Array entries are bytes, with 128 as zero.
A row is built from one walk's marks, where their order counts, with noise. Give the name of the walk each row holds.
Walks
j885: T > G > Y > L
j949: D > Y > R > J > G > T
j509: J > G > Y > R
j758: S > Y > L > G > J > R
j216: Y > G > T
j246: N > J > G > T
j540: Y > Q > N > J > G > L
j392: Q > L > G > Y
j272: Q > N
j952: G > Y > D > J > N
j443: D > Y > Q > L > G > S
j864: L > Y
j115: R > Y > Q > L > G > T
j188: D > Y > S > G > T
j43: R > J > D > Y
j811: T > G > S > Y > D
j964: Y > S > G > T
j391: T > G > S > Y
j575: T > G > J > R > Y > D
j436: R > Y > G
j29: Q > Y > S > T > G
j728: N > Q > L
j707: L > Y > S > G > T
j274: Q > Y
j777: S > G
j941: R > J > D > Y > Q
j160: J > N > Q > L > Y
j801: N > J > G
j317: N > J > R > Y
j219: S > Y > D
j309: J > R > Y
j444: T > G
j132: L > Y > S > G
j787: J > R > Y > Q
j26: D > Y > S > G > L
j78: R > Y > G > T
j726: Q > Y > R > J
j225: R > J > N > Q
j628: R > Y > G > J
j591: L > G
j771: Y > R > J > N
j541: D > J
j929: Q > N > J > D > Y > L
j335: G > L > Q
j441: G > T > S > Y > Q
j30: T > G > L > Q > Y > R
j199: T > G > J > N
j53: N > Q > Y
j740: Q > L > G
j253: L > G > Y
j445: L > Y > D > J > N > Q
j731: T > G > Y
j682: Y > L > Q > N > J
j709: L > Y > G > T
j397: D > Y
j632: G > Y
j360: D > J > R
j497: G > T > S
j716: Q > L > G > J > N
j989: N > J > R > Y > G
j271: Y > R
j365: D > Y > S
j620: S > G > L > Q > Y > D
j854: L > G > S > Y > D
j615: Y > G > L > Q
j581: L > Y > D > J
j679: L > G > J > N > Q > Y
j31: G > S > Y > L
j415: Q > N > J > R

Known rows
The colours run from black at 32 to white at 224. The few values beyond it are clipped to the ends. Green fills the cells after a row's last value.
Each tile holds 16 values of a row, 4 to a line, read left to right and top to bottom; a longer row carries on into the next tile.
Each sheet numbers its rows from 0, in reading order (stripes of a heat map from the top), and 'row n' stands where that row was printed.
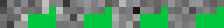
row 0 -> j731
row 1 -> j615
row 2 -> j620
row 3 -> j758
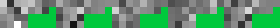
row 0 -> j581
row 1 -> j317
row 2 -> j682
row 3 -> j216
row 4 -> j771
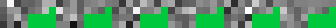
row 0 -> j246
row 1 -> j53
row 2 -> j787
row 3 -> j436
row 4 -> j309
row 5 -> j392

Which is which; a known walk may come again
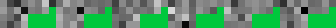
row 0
j632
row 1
j620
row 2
j731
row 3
j53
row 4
j615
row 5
j964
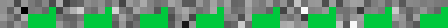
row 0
j31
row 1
j436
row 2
j682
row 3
j989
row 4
j709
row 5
j941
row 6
j188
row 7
j392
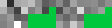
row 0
j581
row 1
j949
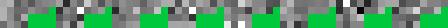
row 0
j335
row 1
j309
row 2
j575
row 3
j43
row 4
j365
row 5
j716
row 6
j497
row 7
j628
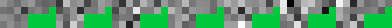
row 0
j758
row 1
j811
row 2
j787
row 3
j929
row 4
j541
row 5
j864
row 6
j591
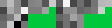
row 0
j225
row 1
j199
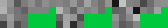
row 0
j679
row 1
j160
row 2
j441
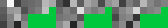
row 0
j246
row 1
j726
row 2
j771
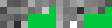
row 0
j509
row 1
j26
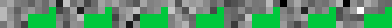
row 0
j740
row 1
j391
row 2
j317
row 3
j445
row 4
j216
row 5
j29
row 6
j271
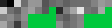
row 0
j274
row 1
j78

